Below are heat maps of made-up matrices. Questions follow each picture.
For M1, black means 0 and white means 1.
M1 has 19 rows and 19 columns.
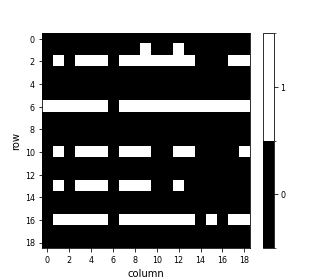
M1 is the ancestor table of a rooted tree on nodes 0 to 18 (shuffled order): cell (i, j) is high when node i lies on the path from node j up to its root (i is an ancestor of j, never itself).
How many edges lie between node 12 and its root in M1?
6
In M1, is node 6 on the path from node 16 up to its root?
yes
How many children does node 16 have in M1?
2
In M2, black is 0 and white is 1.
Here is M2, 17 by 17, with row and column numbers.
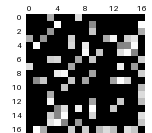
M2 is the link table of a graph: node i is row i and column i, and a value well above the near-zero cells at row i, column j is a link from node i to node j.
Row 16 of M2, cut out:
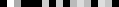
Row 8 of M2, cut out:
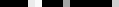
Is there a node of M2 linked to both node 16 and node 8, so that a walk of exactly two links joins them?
no
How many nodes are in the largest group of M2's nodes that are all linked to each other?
3
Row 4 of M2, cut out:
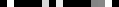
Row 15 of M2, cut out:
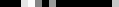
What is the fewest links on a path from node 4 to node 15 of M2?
1
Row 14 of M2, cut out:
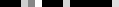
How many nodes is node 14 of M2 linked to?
5
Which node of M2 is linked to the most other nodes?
node 16
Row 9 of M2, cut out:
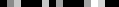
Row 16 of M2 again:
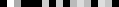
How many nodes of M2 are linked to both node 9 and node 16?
6
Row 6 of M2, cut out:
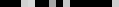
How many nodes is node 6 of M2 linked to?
5
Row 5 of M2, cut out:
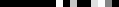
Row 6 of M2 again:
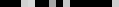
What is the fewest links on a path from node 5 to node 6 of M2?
3
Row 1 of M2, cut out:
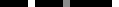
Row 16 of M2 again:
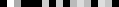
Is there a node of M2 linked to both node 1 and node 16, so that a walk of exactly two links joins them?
no
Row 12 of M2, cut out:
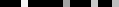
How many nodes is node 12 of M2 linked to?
4
